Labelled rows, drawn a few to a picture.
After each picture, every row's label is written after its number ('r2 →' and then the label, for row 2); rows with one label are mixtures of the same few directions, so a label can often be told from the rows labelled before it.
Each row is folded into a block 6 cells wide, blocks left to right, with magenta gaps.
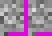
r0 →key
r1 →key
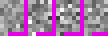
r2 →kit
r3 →key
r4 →key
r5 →key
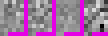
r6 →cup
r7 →key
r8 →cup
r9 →kit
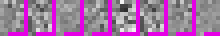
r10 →cup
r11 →kit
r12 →kit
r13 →kit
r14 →kit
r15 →kit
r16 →cup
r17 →key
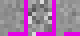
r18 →cup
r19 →key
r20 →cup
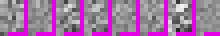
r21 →cup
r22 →key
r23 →kit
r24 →kit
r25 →key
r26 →cup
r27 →kit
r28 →key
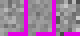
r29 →key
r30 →cup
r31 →key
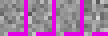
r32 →key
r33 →key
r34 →kit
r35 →cup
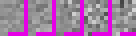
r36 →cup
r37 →kit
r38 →cup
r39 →key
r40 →key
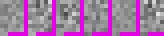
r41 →cup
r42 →key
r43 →cup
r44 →cup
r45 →key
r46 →cup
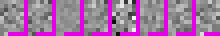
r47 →key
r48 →key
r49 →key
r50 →key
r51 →key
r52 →cup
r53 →kit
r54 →key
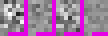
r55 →cup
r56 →cup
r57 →cup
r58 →key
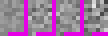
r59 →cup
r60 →key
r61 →key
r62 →key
